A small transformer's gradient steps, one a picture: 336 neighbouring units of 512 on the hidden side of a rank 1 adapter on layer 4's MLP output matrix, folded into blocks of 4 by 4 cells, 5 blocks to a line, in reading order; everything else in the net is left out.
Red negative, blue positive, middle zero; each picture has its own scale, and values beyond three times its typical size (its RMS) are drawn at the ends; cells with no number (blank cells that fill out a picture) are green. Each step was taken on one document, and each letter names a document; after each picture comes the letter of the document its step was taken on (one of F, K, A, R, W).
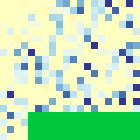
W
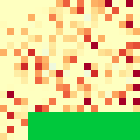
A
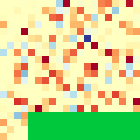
W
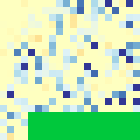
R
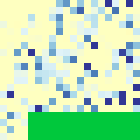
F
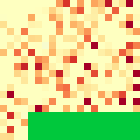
A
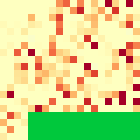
F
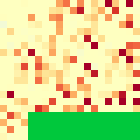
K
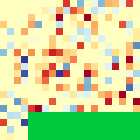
W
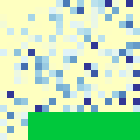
K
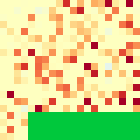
K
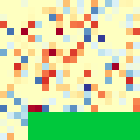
W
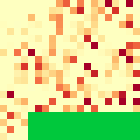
F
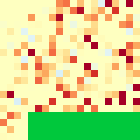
F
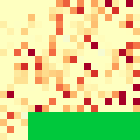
F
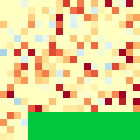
R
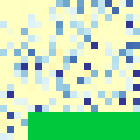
R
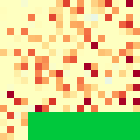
A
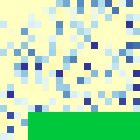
R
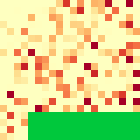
K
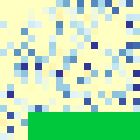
R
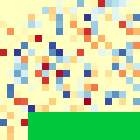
R
